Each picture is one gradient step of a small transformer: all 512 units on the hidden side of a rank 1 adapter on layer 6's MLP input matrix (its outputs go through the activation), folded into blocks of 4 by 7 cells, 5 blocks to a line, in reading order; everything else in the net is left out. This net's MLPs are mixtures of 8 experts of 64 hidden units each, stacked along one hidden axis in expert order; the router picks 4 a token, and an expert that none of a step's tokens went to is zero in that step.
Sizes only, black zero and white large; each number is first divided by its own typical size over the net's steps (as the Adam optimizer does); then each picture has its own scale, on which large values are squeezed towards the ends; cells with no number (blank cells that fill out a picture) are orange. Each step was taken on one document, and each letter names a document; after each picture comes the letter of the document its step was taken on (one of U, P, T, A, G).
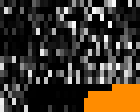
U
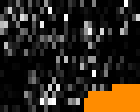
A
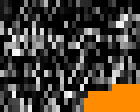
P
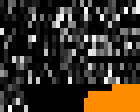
U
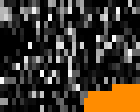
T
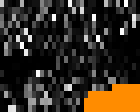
A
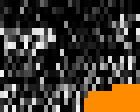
P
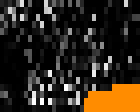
A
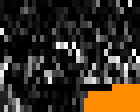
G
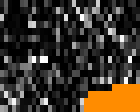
G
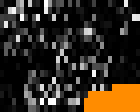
A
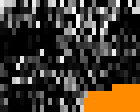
T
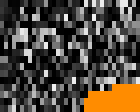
P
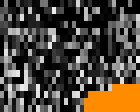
P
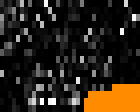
A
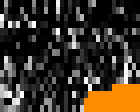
G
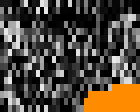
P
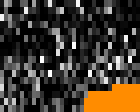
G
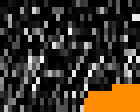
G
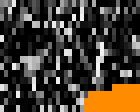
T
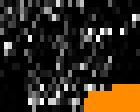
A
